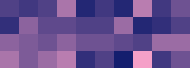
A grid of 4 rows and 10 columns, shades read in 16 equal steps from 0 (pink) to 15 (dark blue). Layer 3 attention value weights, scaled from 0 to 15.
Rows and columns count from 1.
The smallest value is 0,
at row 4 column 8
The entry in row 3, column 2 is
8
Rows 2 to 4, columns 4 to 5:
10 11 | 7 9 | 4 13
